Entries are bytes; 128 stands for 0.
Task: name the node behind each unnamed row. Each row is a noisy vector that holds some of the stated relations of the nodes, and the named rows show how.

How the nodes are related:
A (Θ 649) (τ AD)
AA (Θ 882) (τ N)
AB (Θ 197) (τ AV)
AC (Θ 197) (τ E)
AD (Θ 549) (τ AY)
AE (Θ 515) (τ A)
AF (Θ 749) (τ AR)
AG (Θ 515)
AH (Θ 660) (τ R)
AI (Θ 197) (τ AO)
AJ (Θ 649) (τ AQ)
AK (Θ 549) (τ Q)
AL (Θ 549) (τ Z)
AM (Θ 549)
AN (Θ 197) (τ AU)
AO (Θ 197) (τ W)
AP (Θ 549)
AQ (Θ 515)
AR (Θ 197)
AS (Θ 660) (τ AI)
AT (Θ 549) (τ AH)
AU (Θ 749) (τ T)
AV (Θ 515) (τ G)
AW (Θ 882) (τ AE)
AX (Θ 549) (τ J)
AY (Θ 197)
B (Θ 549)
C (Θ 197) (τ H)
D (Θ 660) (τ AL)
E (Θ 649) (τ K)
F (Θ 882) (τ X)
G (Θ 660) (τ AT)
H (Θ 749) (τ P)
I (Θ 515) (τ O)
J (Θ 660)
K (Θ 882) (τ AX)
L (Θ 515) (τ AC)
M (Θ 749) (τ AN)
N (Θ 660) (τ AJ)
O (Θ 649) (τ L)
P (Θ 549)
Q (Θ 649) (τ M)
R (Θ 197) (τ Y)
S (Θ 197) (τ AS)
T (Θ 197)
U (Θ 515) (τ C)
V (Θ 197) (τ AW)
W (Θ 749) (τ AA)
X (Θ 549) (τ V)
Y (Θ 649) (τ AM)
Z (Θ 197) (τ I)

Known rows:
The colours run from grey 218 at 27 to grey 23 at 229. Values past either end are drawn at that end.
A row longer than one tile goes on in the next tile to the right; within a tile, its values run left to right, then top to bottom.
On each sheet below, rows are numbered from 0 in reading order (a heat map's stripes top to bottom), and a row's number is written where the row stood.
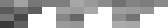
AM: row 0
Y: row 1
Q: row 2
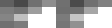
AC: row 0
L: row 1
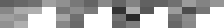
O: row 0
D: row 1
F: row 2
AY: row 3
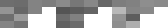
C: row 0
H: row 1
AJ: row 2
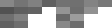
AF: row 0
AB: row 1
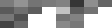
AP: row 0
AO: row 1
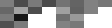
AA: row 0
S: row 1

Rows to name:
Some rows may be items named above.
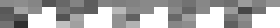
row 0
AT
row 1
AE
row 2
AJ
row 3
U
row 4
AY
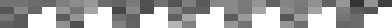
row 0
AK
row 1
R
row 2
X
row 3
V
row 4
AV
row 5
AV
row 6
W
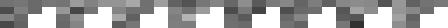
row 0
AX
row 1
AY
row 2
J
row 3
Z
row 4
AD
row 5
M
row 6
AT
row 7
AS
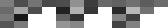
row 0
AA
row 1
AW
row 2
K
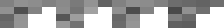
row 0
AG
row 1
AV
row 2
AG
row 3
AL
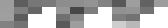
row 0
N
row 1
AQ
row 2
A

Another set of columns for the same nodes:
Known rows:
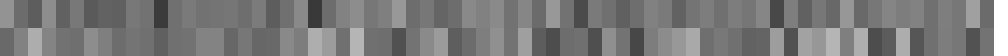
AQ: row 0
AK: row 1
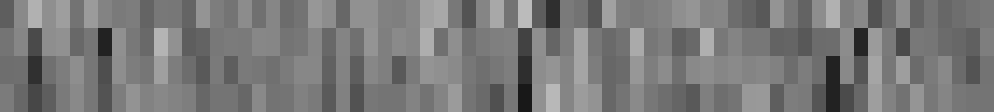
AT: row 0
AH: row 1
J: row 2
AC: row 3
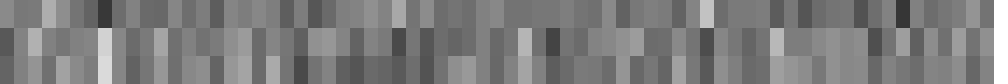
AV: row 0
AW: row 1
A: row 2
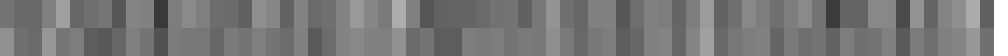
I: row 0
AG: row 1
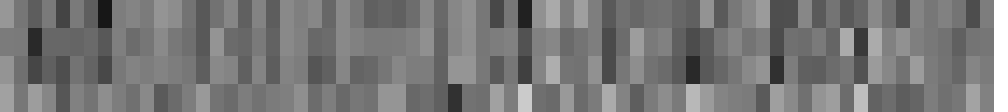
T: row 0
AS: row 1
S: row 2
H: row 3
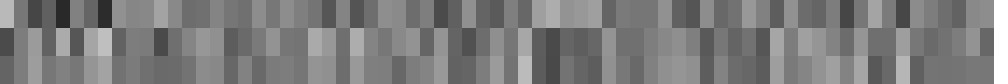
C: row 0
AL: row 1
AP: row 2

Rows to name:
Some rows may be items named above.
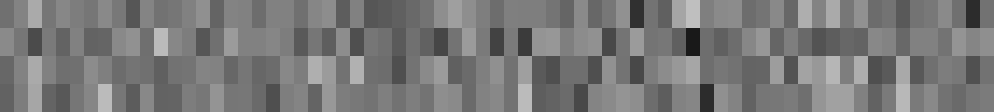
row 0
Q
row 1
V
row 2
AK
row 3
AA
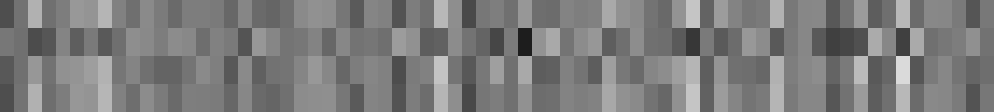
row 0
K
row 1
Z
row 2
AX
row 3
K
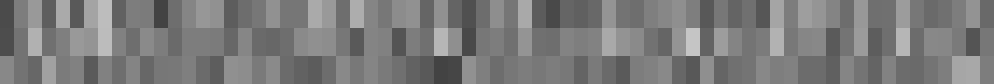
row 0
AL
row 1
K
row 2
AE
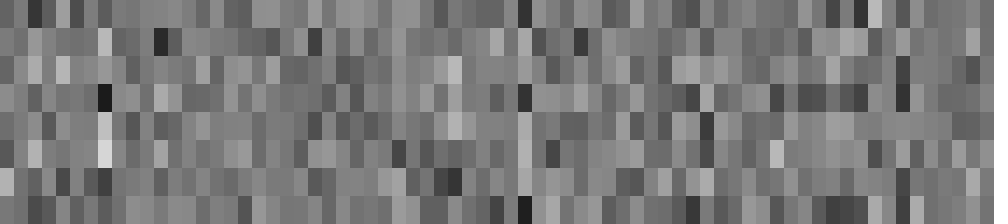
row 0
D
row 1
W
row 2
Y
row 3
R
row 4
AJ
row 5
AW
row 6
U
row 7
Z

